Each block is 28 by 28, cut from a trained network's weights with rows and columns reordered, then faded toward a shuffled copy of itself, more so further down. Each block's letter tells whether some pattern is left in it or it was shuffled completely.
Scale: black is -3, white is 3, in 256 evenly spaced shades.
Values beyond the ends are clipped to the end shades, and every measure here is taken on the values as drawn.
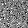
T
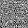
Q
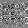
Q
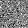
T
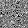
Q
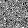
T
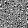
T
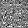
Q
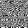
Q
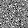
T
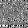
Q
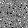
T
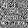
Q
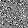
T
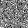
T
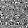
Q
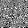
Q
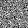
T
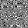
Q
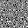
Q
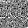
Q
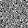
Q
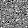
T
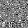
Q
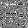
Q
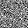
Q
